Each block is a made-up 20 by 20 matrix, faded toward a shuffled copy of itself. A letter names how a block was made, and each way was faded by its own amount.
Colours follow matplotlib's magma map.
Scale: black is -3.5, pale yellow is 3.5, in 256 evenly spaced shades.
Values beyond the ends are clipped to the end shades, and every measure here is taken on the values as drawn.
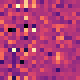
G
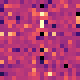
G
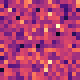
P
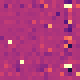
G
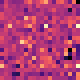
G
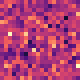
P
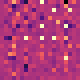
G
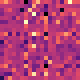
G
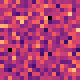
P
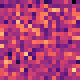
P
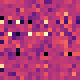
G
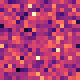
P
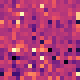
G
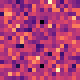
P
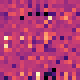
G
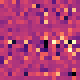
G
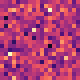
P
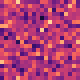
P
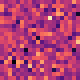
P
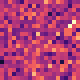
P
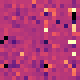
G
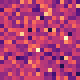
P
